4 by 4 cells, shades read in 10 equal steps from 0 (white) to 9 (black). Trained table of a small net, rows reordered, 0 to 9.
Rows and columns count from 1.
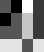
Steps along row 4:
same up down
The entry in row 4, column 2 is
1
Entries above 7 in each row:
1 1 0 0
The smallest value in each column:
1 1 0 1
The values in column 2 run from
1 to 9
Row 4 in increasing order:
1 1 1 6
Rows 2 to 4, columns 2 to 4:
6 2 7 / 6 2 7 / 1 6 1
